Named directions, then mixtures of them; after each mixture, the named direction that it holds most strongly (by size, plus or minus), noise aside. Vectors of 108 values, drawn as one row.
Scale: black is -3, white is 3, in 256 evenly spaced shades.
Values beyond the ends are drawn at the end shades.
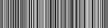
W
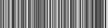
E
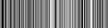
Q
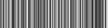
E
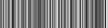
E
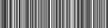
W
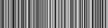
E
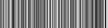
E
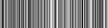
Q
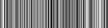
E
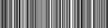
E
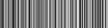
E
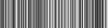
E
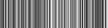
E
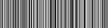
W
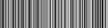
E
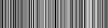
W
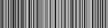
W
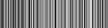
W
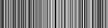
Q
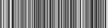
E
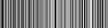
Q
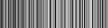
W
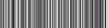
E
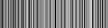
W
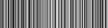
E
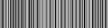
W
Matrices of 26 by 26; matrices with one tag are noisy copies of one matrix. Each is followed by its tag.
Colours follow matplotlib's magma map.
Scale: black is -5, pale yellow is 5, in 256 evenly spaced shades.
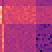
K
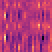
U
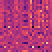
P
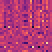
P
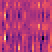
U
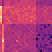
K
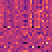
P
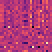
P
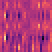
U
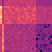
K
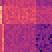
K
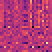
P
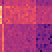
K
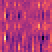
U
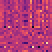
P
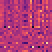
P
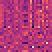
P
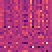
P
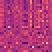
P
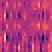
U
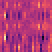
U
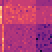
K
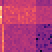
K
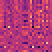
P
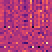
P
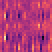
U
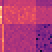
K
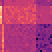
K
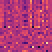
P
